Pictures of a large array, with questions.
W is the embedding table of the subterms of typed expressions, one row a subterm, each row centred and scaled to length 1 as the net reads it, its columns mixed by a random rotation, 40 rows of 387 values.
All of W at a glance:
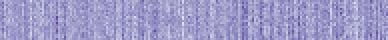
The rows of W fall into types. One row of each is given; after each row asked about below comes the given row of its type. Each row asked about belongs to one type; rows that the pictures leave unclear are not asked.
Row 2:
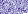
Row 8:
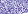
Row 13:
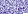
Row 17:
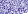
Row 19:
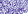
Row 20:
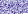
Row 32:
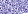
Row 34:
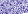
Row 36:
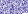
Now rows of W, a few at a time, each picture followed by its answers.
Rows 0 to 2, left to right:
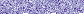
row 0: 34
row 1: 8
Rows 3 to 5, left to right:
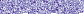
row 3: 36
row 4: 2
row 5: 19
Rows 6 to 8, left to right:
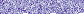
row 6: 2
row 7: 36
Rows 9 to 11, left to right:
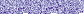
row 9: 13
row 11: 19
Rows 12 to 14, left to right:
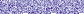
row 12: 20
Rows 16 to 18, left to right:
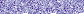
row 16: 17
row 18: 8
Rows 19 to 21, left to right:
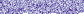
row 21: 19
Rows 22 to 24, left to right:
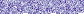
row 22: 20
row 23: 17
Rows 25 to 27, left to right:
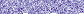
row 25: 13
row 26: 8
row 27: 32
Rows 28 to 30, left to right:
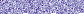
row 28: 2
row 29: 17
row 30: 32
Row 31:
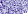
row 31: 17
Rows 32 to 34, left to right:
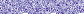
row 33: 8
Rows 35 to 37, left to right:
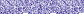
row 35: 13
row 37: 13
